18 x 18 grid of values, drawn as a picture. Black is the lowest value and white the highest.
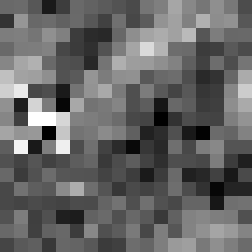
Odd rows or columns: none. Odd patch: rougher, in the middle left. Ninth with the highest average: middle left. Roughest part: middle left.
